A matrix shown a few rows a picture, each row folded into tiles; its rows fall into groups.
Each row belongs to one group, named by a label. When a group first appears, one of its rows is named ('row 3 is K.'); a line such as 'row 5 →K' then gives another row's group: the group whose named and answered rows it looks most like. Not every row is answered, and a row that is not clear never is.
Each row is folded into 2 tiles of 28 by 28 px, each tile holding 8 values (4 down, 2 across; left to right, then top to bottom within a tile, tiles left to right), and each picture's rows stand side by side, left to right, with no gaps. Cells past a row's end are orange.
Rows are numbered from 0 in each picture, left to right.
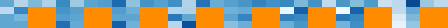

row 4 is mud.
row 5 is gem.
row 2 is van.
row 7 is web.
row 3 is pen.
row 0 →gem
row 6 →gem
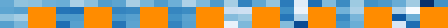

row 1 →van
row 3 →van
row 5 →pen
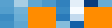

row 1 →pen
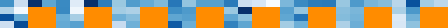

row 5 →mud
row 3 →van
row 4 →gem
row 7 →web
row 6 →web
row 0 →pen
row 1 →pen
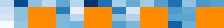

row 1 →pen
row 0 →web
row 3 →van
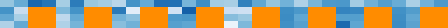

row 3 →gem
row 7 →van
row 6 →van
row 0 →pen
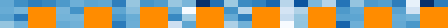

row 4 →mud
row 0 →mud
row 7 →pen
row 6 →van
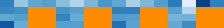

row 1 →van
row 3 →pen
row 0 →van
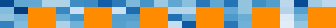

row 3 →pen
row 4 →van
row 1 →mud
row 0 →gem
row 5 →web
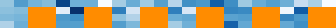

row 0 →web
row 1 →gem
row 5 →gem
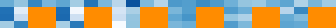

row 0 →pen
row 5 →gem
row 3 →mud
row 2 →web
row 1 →pen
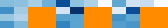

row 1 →gem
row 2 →gem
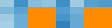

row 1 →van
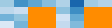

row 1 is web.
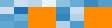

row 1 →pen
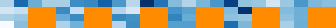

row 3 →van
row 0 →web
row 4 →gem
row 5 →web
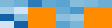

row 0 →pen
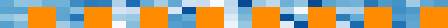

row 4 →web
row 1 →mud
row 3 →gem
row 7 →van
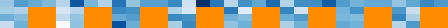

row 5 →mud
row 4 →mud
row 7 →pen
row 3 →pen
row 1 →web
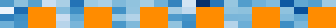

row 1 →web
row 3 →pen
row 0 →gem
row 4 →web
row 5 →gem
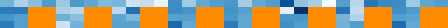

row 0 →van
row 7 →van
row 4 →van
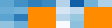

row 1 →web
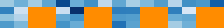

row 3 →mud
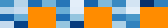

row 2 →pen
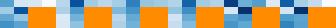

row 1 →web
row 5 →gem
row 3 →web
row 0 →gem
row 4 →gem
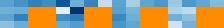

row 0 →mud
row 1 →gem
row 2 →van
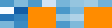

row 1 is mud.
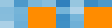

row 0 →web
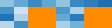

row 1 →mud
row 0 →pen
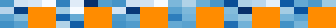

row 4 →gem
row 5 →gem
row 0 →gem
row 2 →gem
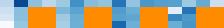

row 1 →web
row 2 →van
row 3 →gem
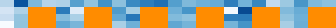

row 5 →web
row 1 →mud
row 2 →mud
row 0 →web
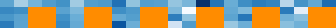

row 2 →van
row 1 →van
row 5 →mud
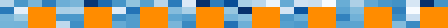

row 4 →gem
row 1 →pen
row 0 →mud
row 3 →pen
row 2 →gem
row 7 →pen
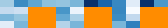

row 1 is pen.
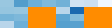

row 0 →web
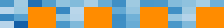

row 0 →pen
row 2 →van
